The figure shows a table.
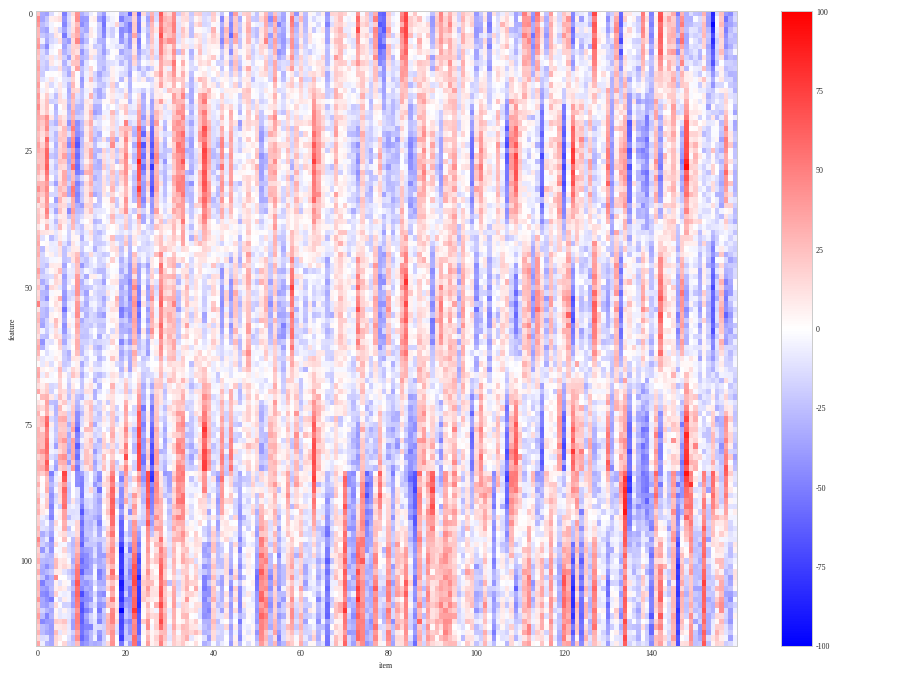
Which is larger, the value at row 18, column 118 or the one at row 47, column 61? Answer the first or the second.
the first
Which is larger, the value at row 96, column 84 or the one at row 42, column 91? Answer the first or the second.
the first
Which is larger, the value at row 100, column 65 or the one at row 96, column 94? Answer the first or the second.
the second
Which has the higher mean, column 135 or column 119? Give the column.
119
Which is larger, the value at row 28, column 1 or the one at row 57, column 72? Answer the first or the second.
the first
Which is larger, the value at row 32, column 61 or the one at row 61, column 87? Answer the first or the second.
the second
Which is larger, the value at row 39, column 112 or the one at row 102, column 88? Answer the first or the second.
the first
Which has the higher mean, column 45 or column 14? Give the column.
45
